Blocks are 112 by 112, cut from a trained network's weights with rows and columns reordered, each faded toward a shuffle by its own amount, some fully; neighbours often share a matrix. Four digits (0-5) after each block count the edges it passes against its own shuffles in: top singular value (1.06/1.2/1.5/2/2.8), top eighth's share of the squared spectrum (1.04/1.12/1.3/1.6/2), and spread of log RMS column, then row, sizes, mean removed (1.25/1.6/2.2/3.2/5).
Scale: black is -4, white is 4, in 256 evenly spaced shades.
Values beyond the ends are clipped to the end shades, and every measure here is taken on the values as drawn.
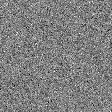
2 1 0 0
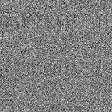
4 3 1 1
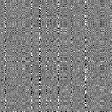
5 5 4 3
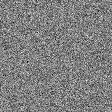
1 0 0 0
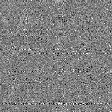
4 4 2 3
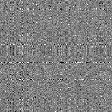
4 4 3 2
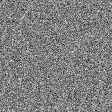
1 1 0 0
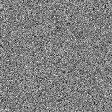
3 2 0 1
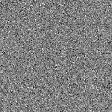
3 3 1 1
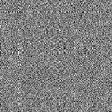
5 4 2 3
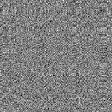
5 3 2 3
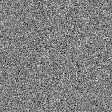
2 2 0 1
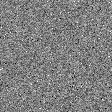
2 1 0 0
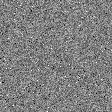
0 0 0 0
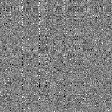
4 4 2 2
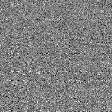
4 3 1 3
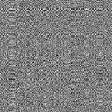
5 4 2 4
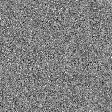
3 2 0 1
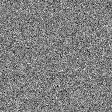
1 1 0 0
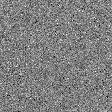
2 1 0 0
